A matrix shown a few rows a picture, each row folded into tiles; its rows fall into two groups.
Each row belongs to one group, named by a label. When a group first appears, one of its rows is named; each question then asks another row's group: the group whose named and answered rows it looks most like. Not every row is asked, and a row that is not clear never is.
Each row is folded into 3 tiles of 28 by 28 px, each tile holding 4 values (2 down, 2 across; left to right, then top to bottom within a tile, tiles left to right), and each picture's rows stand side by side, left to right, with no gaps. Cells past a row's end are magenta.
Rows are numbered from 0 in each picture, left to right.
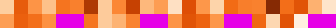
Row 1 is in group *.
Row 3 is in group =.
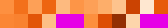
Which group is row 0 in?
=
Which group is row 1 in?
=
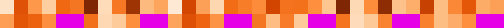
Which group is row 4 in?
*
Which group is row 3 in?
=
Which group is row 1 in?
*
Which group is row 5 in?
*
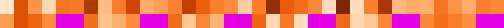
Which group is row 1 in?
*
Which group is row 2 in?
=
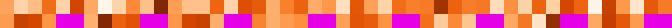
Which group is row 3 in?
*
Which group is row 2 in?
=
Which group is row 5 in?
=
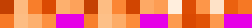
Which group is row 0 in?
*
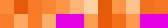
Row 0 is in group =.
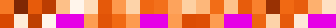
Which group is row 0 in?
=
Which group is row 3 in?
=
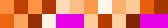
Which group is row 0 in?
=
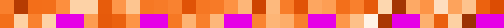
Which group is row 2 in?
=
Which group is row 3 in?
*
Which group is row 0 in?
=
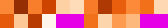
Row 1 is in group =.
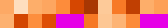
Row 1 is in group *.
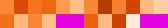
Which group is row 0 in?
=
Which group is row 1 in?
=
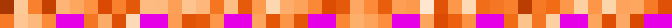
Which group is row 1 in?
=
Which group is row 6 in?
=
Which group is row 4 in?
*
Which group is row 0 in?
*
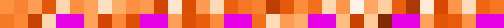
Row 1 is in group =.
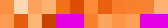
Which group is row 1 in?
=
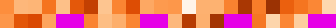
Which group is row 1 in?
*
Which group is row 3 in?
=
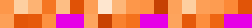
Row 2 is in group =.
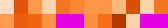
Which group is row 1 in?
=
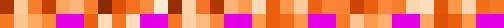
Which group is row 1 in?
=
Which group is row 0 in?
*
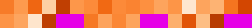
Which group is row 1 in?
=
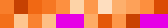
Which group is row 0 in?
=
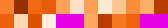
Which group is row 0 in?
=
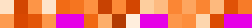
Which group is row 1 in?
=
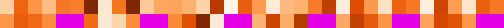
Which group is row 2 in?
=
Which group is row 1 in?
*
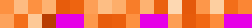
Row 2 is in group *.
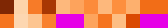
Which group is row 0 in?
*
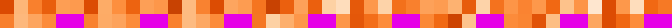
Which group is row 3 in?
=
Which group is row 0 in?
*
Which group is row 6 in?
=
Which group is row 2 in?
*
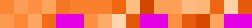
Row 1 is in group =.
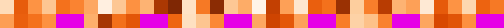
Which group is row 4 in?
*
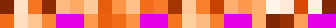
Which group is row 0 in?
*
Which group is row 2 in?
*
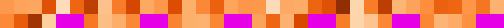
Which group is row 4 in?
*
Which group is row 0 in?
=
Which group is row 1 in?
*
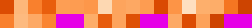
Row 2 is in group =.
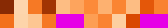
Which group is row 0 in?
*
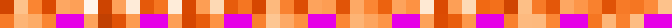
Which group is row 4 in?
*
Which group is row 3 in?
*
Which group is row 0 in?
*
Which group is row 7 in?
=
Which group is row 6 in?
*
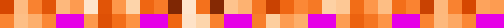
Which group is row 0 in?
*
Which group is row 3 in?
=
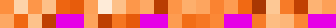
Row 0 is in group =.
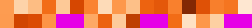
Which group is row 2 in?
=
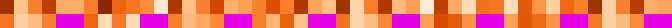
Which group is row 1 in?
=
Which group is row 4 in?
*
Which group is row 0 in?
*
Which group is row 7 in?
*
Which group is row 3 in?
=
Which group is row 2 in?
*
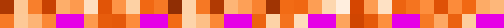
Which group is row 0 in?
*
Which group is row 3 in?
=
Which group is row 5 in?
=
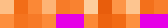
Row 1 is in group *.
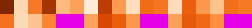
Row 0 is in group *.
